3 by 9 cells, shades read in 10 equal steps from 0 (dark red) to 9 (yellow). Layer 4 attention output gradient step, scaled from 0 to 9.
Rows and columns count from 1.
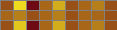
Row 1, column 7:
4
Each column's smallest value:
3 5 0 4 5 3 4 4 3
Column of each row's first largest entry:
2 2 2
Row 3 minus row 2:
-1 3 -3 0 2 0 0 1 0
